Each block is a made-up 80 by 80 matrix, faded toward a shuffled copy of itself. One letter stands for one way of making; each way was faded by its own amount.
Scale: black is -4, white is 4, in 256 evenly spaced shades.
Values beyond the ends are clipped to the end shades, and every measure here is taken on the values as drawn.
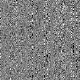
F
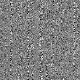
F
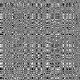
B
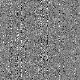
F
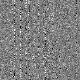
F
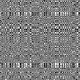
B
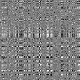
B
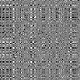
B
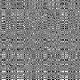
B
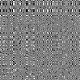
B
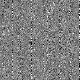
F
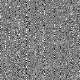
F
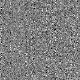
F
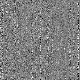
F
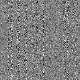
F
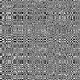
B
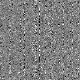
F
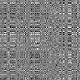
B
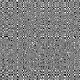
B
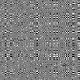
B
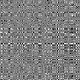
B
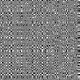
B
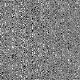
F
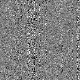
F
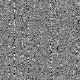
F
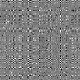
B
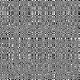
B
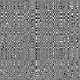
B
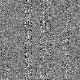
F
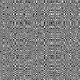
B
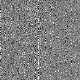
F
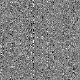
F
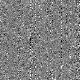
F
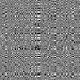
B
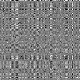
B
